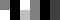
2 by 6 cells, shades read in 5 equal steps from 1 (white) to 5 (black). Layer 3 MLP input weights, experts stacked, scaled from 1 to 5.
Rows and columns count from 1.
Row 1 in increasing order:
1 3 3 4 5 5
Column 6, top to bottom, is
4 4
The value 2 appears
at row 2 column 3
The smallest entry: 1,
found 2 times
